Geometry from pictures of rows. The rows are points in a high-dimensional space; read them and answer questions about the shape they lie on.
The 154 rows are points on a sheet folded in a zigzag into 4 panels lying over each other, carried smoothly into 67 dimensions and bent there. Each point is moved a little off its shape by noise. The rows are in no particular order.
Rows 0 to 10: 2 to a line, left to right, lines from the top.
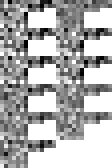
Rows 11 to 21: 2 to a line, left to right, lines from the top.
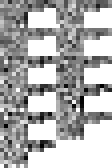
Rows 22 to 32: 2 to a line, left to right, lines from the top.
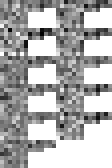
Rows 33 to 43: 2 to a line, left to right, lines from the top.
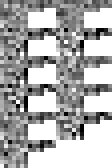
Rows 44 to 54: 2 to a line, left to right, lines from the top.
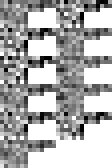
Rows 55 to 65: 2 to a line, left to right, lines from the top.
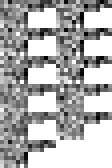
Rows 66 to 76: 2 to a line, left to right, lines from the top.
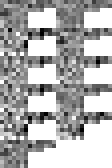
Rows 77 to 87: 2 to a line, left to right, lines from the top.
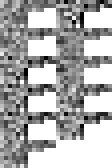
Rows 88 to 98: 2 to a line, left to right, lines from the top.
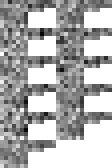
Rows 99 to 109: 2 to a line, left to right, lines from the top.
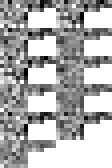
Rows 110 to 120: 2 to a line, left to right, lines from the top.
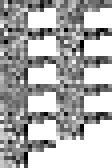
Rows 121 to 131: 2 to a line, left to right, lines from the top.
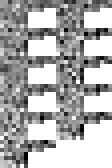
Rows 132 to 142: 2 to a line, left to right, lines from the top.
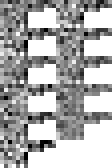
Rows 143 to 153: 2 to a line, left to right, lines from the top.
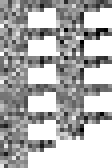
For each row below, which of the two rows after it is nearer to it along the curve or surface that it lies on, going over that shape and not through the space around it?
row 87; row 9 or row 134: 134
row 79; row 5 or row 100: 5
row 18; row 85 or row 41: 85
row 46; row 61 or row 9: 61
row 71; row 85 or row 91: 85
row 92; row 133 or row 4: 133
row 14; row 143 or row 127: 143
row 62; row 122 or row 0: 0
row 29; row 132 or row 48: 48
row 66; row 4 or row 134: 134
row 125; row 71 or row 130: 130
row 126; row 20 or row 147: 20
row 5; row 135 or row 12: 12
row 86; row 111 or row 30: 30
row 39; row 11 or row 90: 11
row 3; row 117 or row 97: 117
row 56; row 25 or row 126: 126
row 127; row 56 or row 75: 75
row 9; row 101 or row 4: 101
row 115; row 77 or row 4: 4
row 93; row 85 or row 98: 98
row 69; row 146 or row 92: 92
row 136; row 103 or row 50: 103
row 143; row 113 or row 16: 113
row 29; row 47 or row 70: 70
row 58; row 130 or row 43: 130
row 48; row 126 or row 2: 2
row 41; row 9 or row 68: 9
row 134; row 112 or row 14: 14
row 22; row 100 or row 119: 119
